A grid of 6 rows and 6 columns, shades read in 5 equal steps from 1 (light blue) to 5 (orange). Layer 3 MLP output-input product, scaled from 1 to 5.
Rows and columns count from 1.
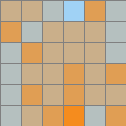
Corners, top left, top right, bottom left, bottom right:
3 2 2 4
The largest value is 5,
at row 6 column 4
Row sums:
15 17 17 19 19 20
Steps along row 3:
up down same same down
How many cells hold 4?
9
